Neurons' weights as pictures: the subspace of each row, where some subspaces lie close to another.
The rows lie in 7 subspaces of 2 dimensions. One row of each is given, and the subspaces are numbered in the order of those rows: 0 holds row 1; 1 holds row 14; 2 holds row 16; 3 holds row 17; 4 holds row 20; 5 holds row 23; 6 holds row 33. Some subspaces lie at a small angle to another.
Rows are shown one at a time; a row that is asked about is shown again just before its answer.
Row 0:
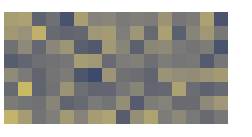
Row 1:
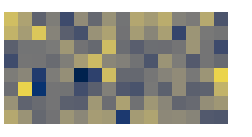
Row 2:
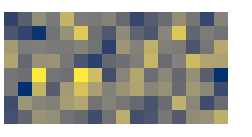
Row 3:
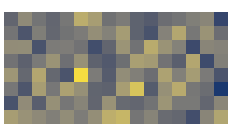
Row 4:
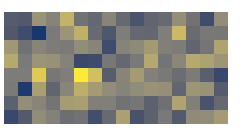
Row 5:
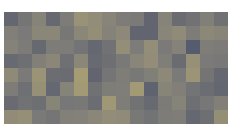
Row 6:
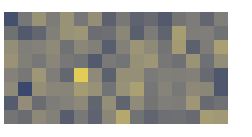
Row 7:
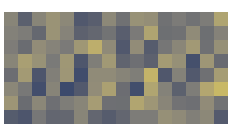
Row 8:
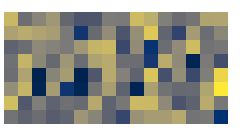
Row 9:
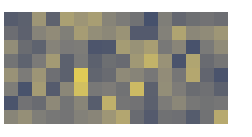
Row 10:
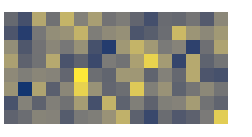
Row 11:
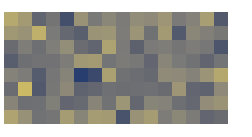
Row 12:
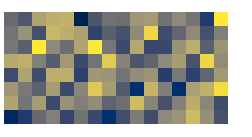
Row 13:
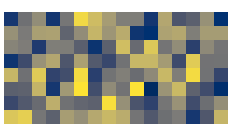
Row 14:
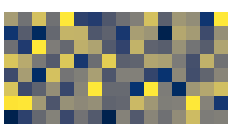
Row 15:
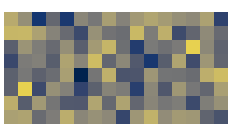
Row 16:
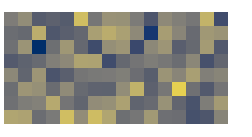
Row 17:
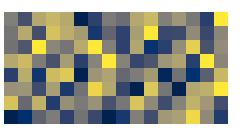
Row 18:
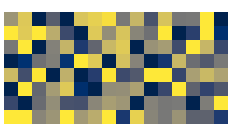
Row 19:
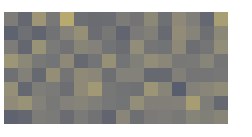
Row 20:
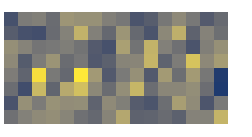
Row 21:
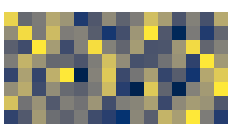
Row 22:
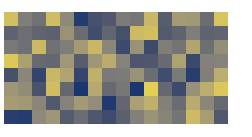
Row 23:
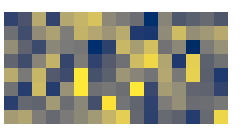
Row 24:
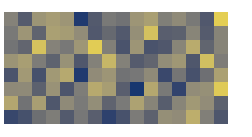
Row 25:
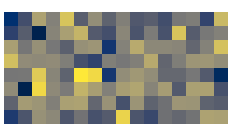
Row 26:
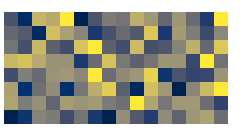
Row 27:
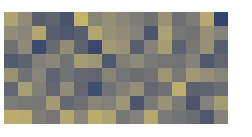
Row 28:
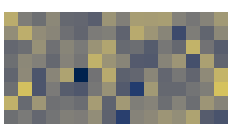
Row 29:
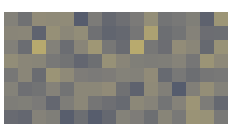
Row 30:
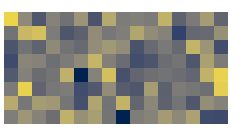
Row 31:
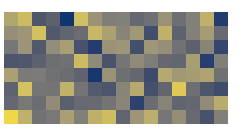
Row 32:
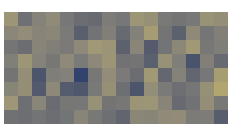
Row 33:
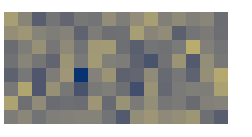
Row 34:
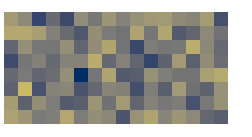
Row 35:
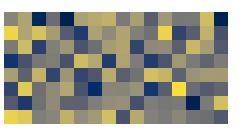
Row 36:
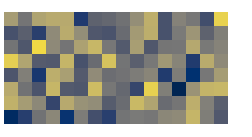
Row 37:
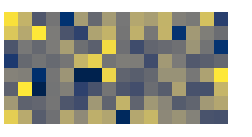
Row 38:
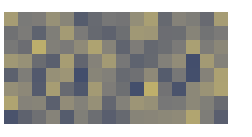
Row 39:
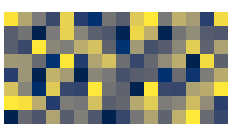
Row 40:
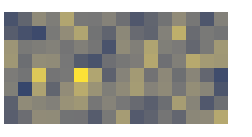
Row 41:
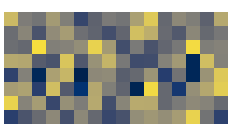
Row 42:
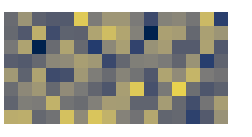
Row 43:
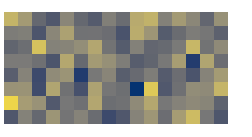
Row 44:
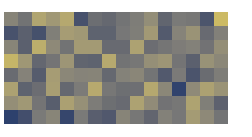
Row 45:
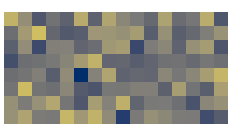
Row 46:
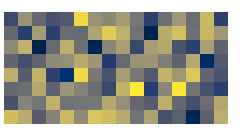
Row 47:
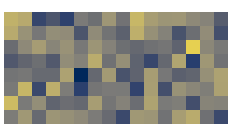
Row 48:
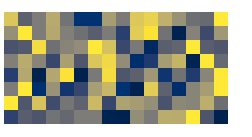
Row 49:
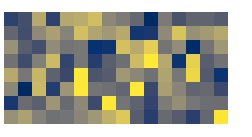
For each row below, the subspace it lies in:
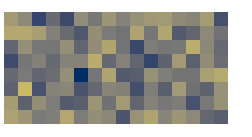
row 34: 6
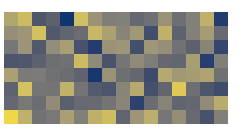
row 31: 0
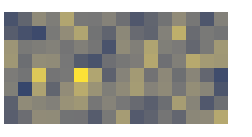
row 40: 4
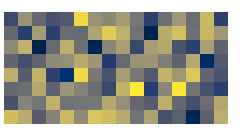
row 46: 2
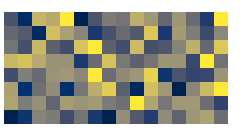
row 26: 0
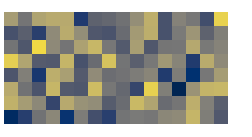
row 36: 6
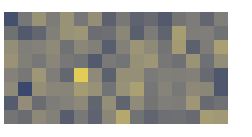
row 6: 3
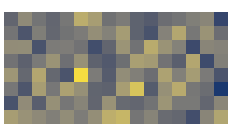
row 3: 3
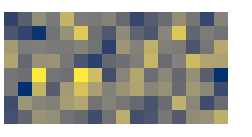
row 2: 4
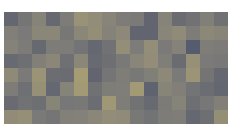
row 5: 5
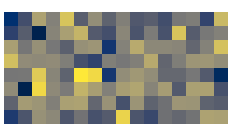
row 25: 0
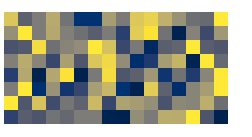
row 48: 3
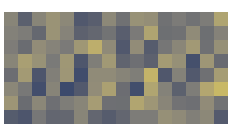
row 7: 4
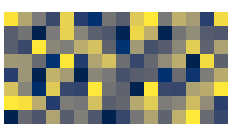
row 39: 1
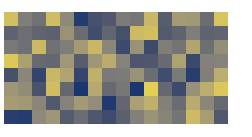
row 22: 5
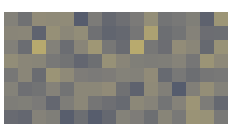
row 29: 2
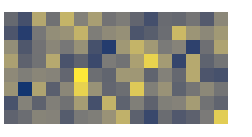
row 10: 5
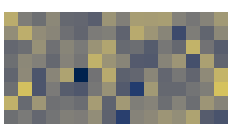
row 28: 3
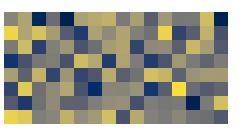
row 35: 1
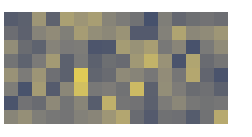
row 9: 5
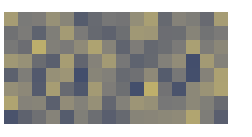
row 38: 6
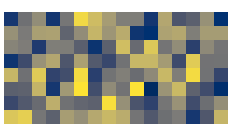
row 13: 5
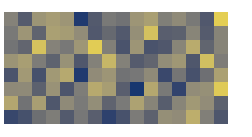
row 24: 3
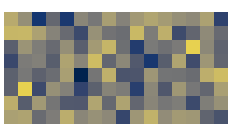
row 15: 6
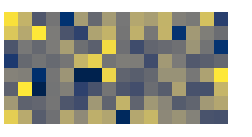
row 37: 0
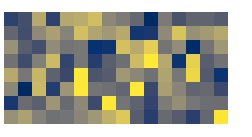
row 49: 5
